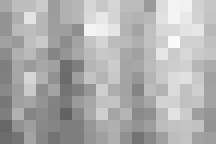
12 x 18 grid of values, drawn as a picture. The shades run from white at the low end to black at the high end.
Ninth with the lowest average: top right. Stripes: upright, repeating 3 times. Slope: up to the bottom left. Ninth with the highest average: bottom left.
